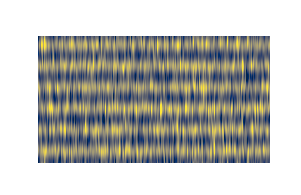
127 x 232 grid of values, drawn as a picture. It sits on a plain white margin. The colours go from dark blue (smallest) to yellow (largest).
Histogram: bell-shaped. Average level on the scale: 50%. Slope: none. Stripes: horizontal, repeating 6 times.
